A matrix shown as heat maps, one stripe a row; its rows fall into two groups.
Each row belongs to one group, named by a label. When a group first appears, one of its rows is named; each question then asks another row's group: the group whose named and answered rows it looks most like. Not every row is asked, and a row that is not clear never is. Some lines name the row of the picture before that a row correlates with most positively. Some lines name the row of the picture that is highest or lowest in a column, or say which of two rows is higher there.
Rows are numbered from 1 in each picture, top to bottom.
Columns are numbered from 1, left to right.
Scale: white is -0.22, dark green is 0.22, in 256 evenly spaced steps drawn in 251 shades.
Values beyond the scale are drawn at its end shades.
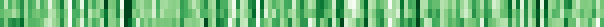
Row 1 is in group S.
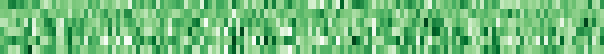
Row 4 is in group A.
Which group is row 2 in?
S
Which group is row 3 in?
A
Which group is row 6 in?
A
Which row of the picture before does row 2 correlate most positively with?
2
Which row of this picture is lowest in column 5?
6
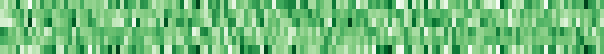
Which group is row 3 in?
A
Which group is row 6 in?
A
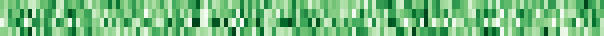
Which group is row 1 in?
A
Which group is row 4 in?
A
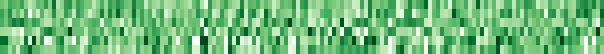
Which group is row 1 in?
A
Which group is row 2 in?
A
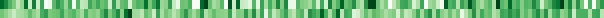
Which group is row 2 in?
S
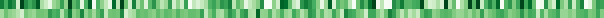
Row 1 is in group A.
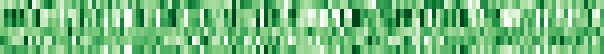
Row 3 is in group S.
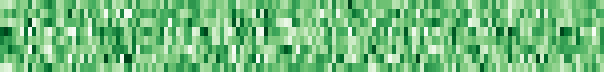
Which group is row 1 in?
A
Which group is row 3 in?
A
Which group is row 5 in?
A
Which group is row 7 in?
S
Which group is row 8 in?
A
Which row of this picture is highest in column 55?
7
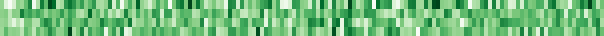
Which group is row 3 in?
S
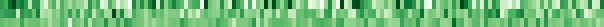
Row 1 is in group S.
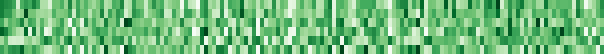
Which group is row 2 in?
A
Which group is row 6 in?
S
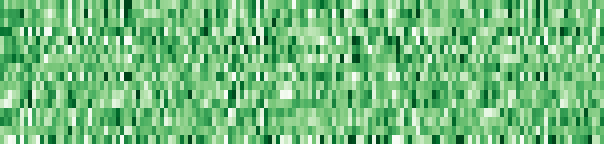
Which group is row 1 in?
S
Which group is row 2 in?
S
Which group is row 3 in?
S
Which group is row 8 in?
A
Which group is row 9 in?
S
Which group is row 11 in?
A
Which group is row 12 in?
A
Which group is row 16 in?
A
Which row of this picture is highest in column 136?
5
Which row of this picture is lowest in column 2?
12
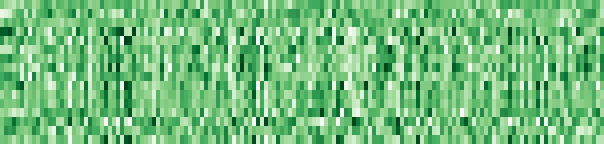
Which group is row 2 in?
A
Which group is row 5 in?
S
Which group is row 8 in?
A
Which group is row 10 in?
S
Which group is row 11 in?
S
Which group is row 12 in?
S
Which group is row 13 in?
S
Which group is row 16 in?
S
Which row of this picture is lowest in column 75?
7
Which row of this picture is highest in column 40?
13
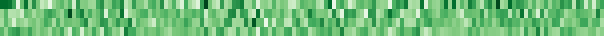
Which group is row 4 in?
S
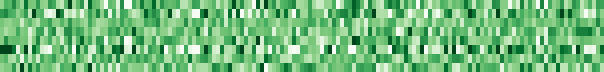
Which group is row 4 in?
A
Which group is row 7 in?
A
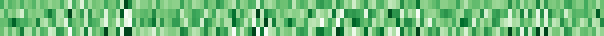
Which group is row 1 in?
S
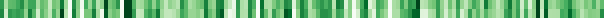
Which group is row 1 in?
S
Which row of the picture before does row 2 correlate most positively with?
1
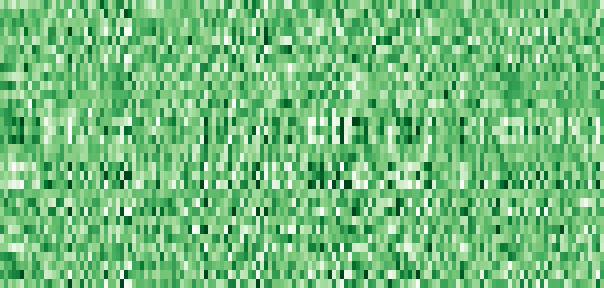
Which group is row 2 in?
S
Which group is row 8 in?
A
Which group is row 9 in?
S
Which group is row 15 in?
S
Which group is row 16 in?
S
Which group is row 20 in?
S
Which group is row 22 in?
S
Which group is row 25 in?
S
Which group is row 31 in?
S
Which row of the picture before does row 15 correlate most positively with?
1
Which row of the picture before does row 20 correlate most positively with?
1
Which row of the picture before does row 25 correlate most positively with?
1
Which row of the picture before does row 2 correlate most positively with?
1
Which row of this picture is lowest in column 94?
5
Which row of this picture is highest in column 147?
5
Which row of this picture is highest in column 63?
16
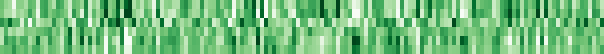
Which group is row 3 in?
A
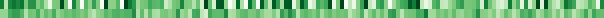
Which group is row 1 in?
S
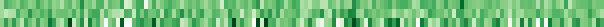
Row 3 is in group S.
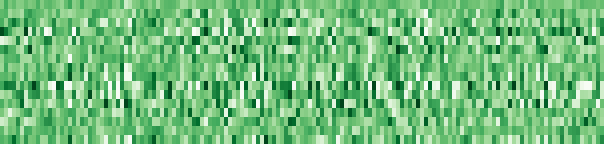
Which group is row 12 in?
S
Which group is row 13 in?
A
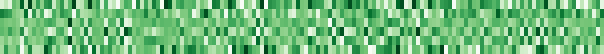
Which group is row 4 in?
S
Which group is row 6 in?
A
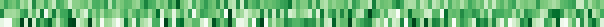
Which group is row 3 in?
A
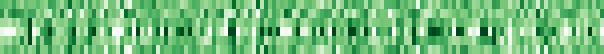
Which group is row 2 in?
S
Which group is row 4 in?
A
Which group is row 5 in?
A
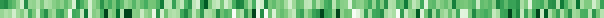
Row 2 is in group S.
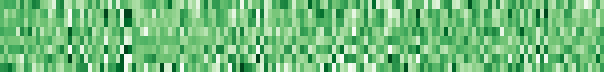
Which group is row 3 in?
S
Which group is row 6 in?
S
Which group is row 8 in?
A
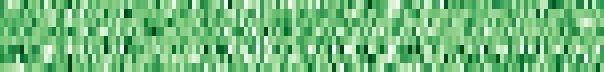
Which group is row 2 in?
S
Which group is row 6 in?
S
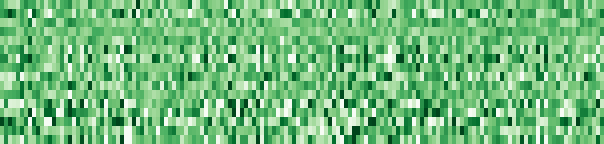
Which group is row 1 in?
A
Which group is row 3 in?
A
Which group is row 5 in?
A
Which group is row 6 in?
S
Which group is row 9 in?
A
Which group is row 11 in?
S
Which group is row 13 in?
A
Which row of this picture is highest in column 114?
14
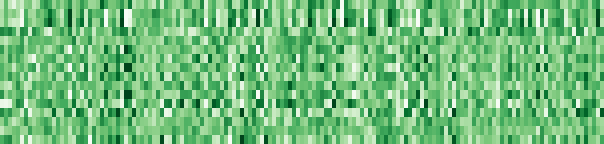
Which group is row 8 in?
S
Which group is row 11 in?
S
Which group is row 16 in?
A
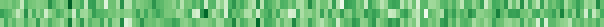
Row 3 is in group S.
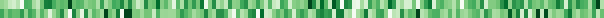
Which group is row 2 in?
S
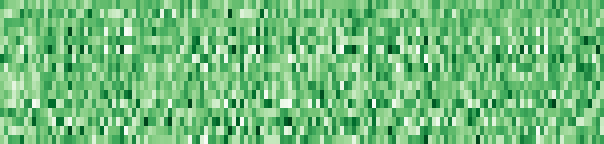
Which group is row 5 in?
A
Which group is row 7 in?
A
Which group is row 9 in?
A
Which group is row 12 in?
A
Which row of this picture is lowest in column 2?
8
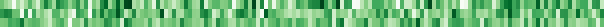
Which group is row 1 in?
S
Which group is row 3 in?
S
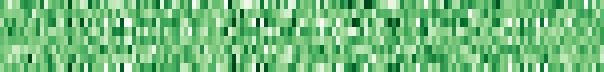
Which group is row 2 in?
A
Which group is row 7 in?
A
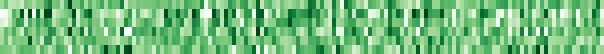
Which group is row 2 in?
A
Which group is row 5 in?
A
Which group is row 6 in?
S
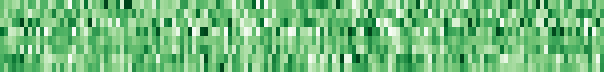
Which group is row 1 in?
S
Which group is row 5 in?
A
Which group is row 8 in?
S
